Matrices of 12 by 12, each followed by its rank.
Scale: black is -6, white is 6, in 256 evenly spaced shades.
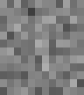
full rank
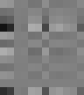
one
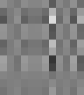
one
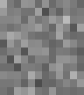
full rank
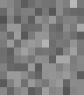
full rank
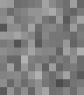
full rank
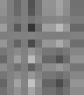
one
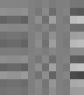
one
